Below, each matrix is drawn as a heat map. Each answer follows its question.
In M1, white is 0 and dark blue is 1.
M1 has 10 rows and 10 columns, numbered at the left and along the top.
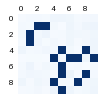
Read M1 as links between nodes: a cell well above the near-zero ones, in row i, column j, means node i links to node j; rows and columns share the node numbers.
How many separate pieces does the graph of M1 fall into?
3
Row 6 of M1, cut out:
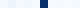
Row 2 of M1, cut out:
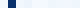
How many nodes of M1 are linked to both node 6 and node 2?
0
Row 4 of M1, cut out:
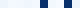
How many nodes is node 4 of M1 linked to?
2
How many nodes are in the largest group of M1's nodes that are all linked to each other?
2
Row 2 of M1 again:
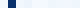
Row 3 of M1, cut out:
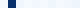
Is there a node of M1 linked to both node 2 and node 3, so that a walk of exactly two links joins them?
yes
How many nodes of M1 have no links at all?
1
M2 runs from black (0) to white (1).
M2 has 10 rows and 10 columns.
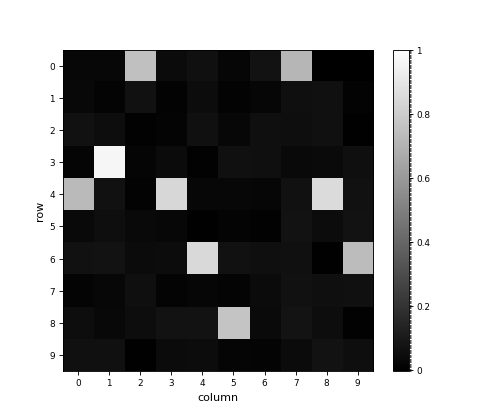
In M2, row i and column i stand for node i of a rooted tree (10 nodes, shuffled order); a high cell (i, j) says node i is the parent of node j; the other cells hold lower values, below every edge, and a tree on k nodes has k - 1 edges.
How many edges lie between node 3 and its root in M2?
2
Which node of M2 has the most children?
4
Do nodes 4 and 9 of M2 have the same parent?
yes
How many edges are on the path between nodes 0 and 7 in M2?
1
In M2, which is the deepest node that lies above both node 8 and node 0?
4
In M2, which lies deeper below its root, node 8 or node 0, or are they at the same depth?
the same depth
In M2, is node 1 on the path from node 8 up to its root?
no
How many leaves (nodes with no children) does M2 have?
5
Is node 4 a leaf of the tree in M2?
no
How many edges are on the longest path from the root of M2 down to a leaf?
3
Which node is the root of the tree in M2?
6
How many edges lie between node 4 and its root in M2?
1
